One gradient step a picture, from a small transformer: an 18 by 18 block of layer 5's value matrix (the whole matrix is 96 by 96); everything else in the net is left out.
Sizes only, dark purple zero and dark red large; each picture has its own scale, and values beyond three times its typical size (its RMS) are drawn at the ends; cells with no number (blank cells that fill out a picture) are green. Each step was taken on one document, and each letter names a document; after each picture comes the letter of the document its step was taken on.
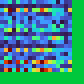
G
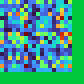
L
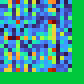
G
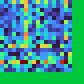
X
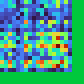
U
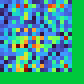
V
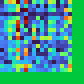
L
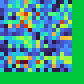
L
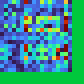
U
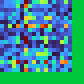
X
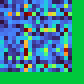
V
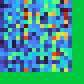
U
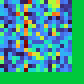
X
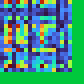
G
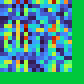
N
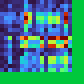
U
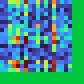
N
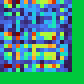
G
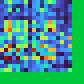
G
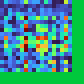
V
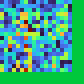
V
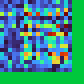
U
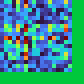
N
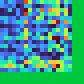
U
